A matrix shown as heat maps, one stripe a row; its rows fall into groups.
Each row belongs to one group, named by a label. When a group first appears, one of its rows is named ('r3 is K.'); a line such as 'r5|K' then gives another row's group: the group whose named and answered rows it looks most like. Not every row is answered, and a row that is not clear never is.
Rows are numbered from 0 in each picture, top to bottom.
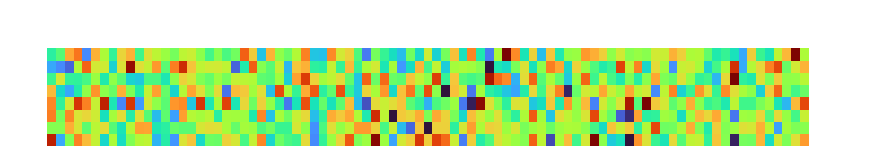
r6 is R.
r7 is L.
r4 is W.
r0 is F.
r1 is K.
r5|L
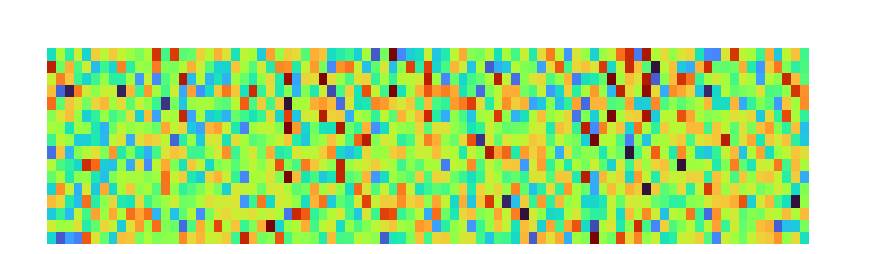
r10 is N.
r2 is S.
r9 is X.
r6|N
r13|R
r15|K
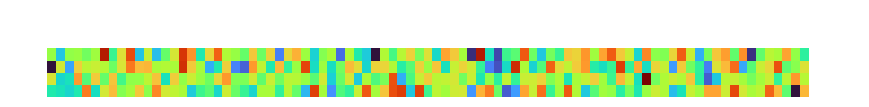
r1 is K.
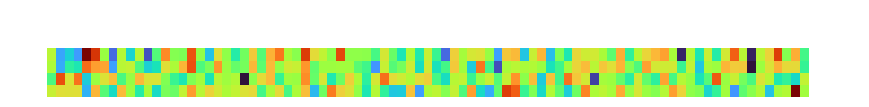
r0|X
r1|X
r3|F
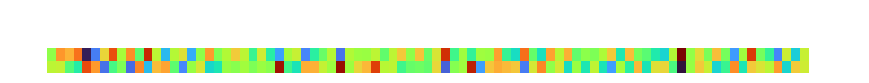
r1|X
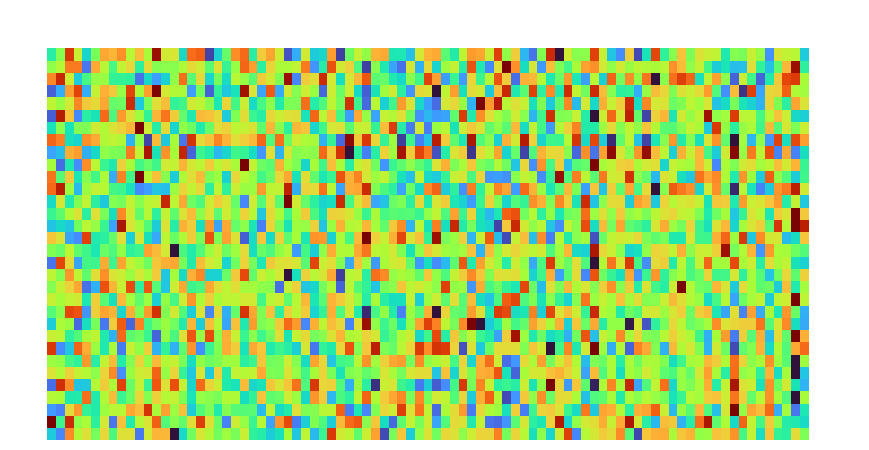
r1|F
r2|S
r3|F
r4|W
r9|K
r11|S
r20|F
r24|L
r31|W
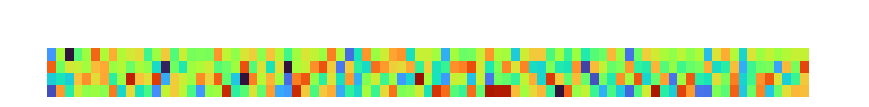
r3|R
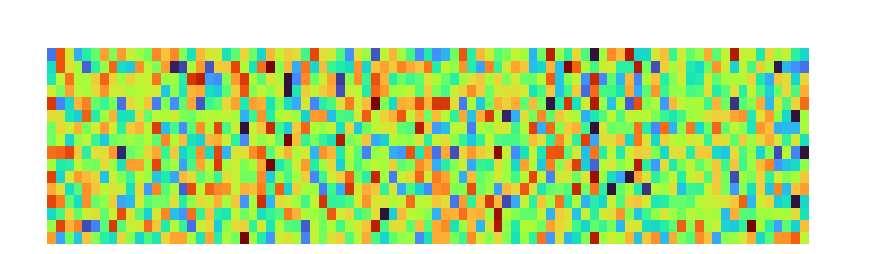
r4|L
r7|N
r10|L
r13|W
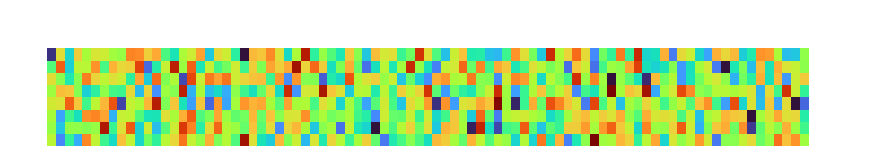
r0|K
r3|S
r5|X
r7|K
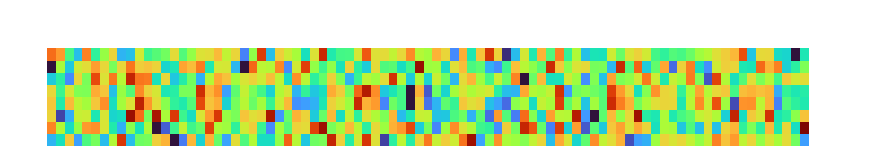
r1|K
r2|R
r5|K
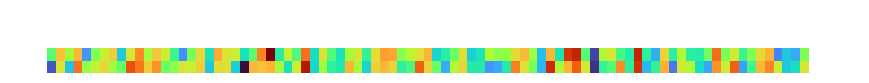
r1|K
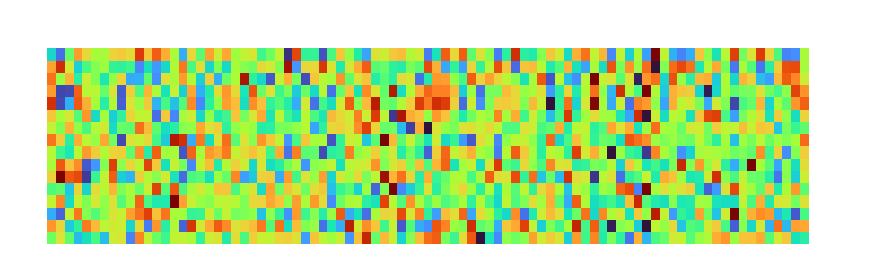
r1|S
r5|L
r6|R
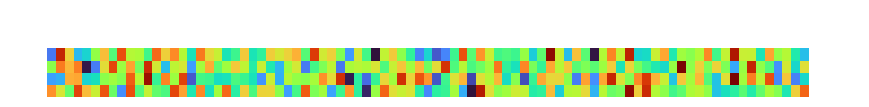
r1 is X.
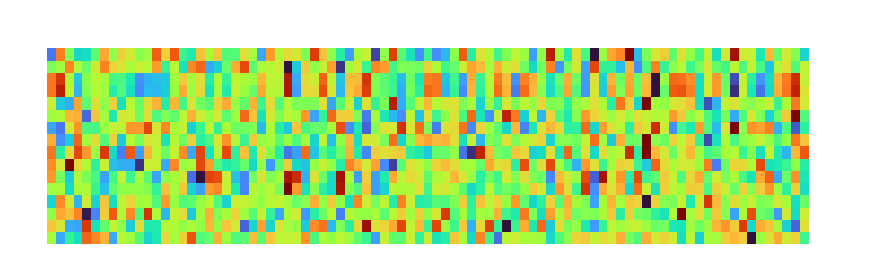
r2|S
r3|S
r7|L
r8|W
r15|X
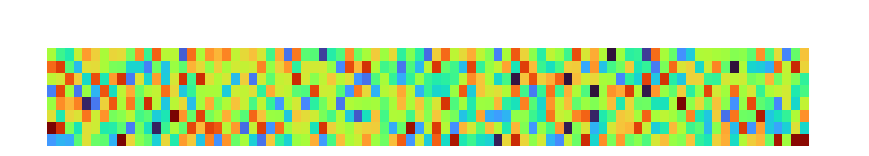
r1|S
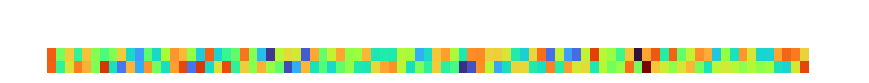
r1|W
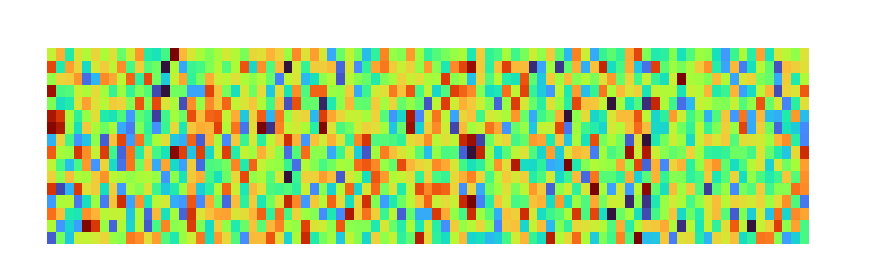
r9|L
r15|K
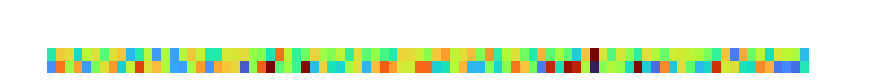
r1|K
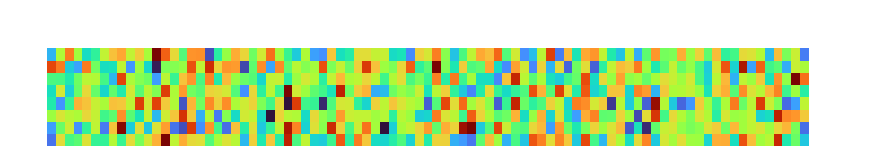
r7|N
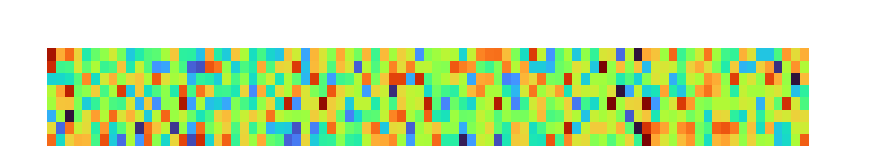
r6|W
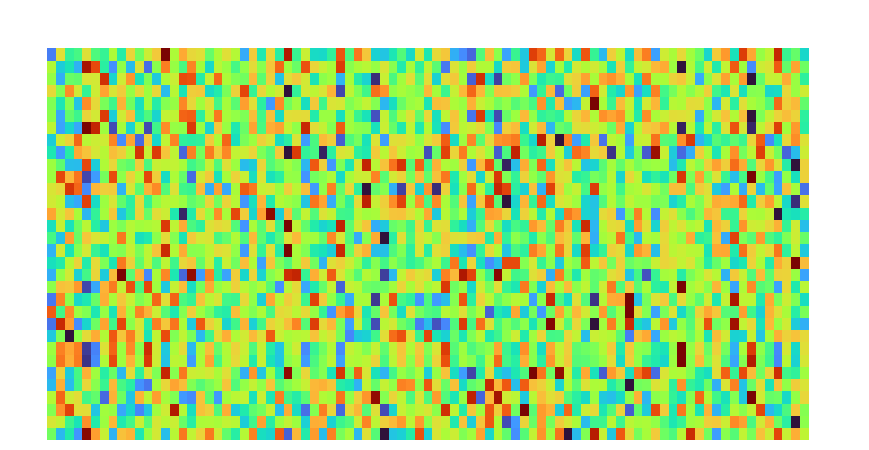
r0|N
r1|X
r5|X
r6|X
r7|R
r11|F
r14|N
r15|W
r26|N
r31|K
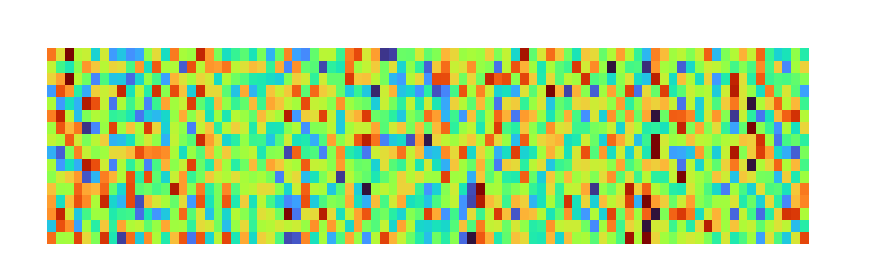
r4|X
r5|S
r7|R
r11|W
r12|W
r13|S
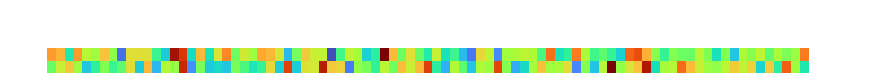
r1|S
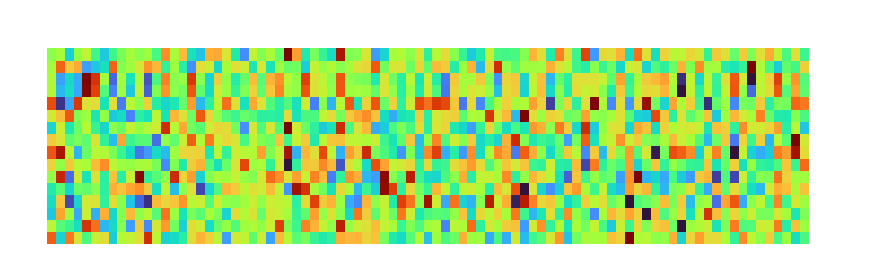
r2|X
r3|X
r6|N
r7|F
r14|X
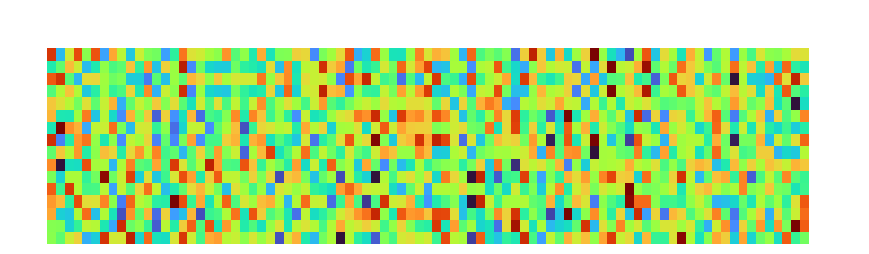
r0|L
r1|S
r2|S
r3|S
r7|L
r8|K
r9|K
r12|W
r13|L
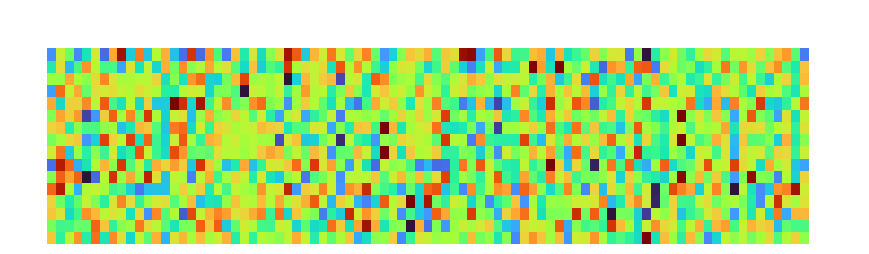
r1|N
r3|K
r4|W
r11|S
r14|R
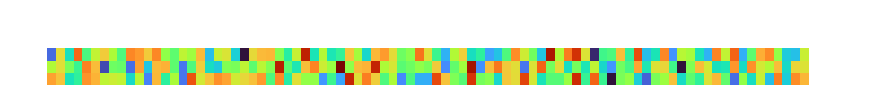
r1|X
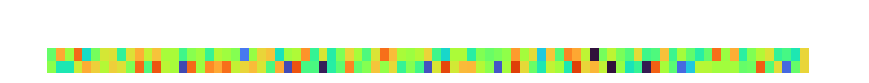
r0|K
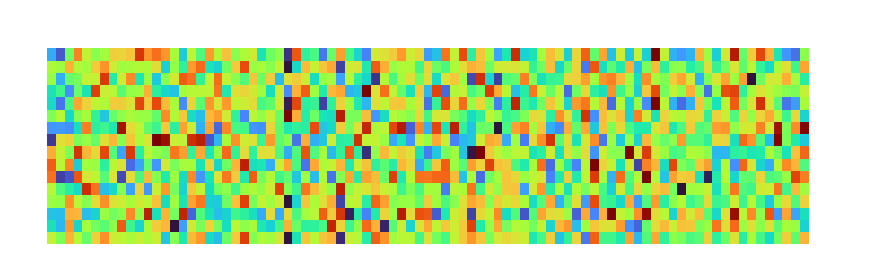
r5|N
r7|N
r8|W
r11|X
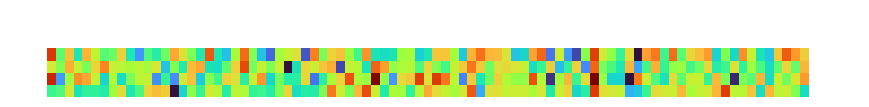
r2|L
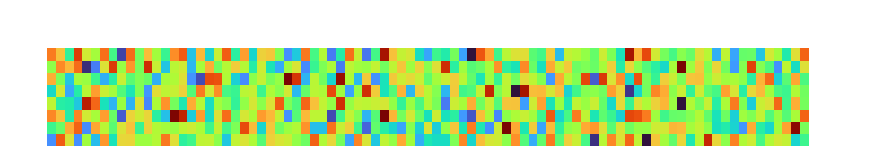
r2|N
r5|W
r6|F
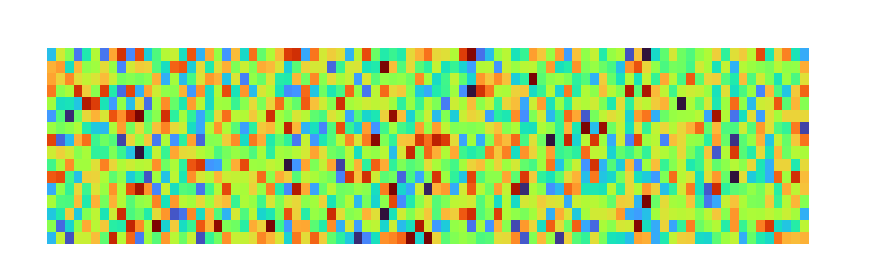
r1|W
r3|W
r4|X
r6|N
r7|L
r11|R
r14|K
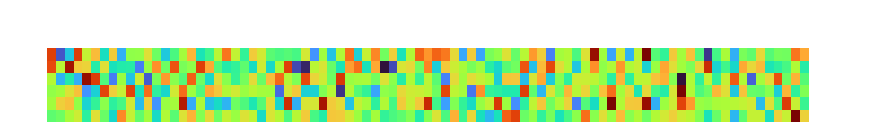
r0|L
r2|X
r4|S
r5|F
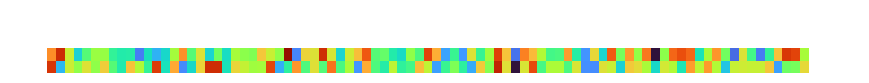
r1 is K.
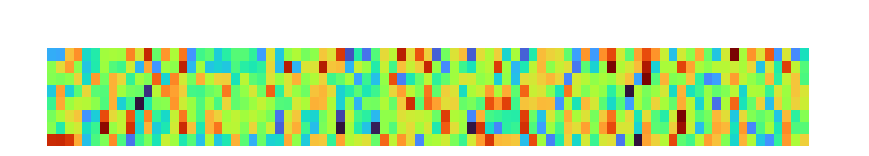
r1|S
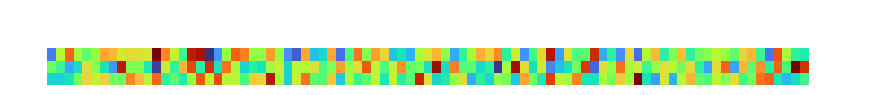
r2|K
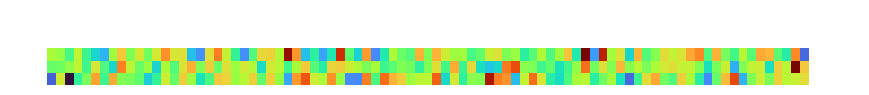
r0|N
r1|F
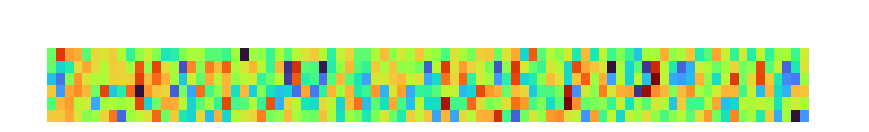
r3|W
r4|R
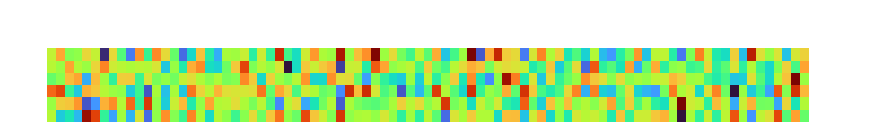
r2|F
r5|X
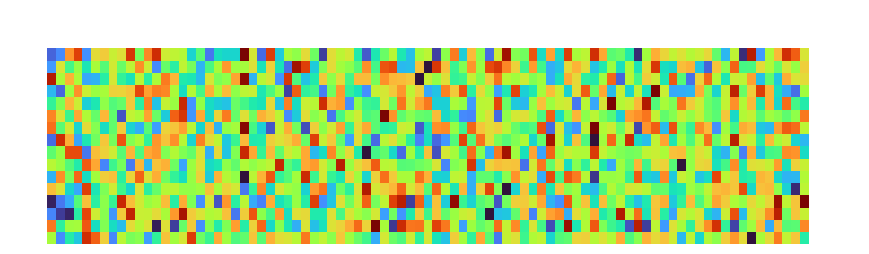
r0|F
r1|R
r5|W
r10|K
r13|K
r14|L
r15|X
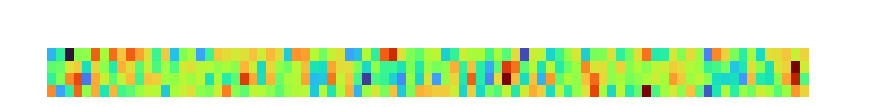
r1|F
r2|F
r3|L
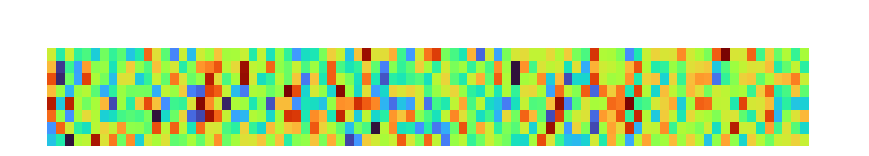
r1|K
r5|N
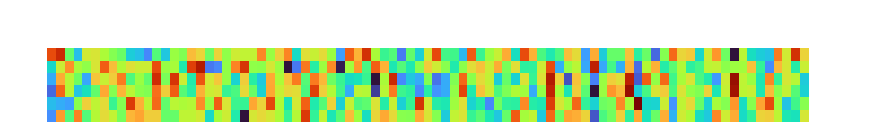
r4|K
